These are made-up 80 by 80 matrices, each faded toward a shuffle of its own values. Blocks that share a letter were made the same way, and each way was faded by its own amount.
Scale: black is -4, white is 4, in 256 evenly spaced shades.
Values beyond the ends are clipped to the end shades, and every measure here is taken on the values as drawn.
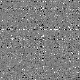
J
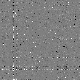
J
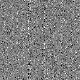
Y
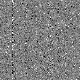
Y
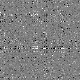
J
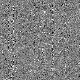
Y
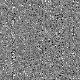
Y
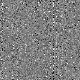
Y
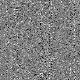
Y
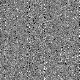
Y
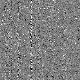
Y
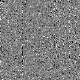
Y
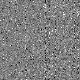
Y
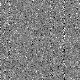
Y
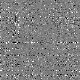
J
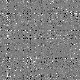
J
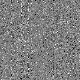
Y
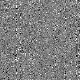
Y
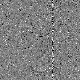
Y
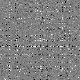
J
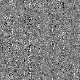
Y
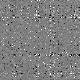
J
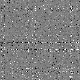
J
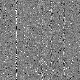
Y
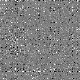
J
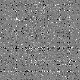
J
